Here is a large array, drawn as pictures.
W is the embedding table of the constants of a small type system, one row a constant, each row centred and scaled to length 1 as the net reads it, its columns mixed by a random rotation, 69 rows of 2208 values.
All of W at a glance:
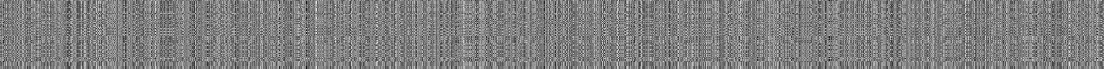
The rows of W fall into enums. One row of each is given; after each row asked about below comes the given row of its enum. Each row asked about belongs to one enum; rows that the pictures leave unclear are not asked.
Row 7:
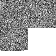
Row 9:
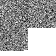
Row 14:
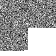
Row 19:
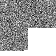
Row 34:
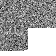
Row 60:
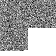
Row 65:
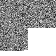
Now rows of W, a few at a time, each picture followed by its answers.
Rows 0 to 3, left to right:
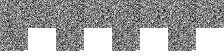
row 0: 60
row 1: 9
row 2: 9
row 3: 9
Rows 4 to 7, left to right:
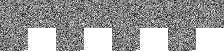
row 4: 65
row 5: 14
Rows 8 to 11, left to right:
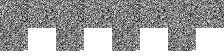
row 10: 9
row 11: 65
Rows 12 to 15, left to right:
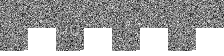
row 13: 34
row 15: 65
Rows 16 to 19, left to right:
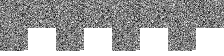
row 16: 65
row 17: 9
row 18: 9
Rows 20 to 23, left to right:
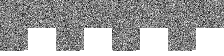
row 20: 65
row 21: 60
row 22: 7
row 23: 19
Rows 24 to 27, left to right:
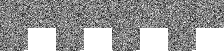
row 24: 65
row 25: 65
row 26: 7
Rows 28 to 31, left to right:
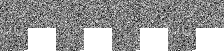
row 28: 34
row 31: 34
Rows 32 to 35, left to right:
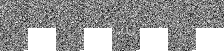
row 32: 9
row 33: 9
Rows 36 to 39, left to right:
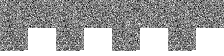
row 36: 60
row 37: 60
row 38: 14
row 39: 60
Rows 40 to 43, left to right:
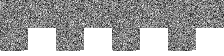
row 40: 7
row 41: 14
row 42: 7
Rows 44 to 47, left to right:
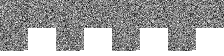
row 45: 60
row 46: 65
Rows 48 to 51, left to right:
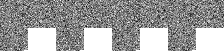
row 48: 65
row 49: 60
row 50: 9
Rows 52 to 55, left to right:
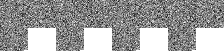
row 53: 19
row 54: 65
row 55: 9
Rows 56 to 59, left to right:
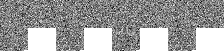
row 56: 65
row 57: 60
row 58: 34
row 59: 60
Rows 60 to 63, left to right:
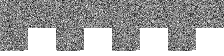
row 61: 7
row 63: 65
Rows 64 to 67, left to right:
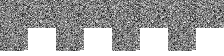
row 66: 9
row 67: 9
